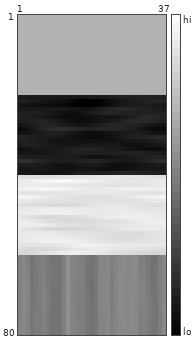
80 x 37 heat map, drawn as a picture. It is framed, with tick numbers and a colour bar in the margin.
The table splits into 4 rows of 1 panel. Panel 1,1: high, flat. Panel 2,1: very low, streaked across, faint in contrast. Panel 3,1: very high, streaked across, faint in contrast. Panel 4,1: middling, streaked downward, faint in contrast.
